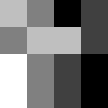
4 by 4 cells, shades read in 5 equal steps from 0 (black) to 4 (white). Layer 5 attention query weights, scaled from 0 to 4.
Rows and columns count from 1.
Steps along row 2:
up same down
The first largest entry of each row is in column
1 2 1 1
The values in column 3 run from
0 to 3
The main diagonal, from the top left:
3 3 1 0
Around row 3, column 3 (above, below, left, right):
3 1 2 0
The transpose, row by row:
3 2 4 4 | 2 3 2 2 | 0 3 1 1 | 1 1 0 0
